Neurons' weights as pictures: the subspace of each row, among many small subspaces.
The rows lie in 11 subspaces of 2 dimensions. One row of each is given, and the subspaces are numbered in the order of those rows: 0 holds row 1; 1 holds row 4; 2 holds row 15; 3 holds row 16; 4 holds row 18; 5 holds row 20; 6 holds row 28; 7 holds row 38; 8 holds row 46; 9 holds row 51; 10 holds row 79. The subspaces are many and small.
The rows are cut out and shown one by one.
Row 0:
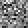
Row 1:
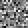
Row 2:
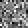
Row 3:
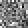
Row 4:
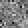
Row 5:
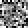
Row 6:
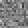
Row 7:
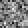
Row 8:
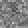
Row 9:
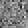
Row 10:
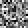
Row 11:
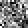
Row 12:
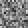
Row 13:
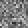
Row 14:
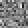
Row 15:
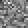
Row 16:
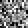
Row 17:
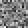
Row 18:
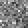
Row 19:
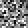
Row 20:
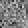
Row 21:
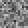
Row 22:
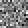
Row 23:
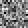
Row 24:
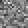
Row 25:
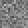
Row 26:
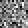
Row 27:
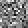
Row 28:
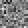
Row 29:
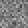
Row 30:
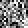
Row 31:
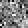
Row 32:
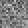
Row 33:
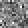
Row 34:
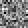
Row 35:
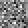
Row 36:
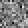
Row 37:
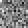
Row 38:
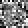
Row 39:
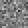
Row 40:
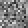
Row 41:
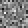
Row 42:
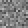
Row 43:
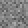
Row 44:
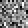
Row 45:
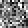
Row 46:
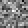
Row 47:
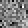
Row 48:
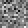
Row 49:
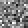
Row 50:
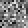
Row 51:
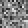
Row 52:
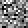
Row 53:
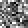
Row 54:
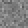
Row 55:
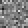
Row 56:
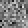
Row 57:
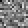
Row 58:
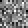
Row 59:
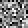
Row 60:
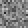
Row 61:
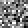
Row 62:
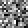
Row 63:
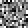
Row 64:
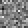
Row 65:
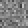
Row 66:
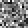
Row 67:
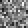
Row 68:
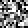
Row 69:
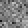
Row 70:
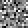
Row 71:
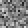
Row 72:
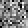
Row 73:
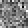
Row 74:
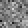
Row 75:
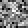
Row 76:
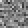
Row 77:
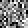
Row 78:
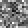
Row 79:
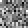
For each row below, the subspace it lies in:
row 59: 6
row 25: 9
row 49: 8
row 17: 5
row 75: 8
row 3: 5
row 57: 2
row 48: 6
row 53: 8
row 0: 6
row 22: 0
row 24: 2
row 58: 10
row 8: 8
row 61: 8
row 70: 0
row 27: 6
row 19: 3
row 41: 6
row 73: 7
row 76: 2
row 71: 3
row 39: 0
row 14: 2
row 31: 1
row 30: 0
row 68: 4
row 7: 4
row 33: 1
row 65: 2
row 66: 1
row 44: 3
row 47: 5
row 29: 10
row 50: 5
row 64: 7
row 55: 7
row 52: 6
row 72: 7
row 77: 0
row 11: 1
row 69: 4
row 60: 9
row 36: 1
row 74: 4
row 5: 7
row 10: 9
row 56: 5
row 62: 4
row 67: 3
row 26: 3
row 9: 7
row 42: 0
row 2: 10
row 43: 10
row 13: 10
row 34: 9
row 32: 9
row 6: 2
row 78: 8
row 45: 7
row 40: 5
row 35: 3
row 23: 9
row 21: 4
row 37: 10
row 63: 6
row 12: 9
